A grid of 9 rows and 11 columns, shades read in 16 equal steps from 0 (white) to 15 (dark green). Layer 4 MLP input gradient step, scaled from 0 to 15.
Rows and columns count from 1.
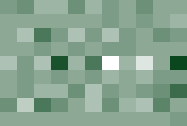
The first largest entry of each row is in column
2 7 3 3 11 2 11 3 11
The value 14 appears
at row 5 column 4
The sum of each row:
82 78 81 81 79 80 85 82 78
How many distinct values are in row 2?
3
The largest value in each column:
9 9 11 14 9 11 9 8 9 10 15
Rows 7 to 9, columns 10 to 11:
9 12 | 10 7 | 7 8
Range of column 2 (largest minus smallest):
5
